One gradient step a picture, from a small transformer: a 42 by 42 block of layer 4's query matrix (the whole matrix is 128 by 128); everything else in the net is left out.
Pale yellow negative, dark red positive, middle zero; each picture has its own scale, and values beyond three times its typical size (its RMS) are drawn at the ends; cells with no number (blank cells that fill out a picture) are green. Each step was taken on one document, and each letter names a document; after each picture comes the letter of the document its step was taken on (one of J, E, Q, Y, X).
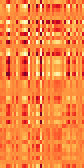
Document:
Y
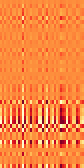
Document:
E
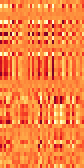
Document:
Y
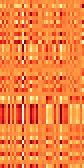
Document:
E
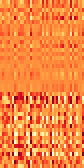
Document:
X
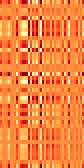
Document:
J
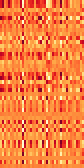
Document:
E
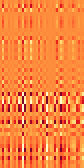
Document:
E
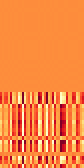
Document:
E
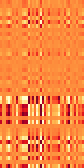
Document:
Y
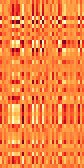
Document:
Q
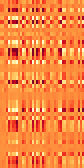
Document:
Q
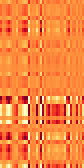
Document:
Y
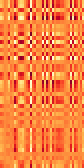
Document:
X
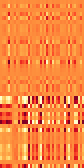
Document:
J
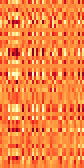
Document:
Q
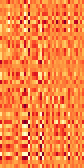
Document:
J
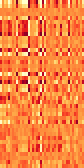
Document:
Y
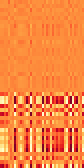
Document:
X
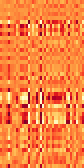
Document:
Y
